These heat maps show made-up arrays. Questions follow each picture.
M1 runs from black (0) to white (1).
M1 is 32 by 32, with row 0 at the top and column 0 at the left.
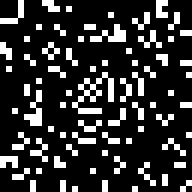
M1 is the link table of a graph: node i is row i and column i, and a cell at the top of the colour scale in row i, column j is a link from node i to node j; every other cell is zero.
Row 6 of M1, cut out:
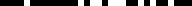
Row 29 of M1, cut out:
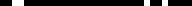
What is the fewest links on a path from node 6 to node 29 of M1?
3
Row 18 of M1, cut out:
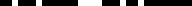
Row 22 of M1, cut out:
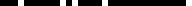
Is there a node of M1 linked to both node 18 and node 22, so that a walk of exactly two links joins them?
no
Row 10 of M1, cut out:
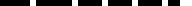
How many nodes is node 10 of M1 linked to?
7
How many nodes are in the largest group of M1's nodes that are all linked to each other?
5
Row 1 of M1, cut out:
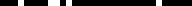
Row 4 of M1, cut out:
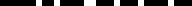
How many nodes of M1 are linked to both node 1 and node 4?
1
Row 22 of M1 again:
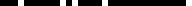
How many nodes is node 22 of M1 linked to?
5
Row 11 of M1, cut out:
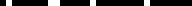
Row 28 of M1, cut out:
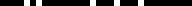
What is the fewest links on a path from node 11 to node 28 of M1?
2
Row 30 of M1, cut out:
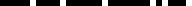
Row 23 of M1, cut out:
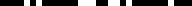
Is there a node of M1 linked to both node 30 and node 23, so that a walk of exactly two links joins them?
no
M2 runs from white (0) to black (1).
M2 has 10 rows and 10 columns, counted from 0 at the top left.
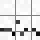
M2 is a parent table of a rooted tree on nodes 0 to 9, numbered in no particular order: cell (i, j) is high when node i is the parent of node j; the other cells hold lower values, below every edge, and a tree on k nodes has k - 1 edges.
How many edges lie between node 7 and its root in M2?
0
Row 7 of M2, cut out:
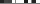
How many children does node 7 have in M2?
5
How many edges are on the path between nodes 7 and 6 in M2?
1
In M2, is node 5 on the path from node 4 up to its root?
yes
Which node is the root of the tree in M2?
7
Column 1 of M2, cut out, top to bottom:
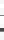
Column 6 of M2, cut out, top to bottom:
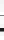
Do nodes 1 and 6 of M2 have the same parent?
yes
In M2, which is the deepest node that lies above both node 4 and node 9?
8
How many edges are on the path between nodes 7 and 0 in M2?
1
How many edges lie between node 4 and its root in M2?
3
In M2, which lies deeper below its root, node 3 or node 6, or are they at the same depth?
node 3
